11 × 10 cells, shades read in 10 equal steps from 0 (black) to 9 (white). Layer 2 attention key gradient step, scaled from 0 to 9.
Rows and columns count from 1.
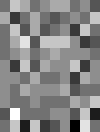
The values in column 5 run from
2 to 7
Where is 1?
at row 10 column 10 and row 11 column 3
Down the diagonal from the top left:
4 2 3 3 5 5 5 3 5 1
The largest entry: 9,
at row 10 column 2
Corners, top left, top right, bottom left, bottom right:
4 3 4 4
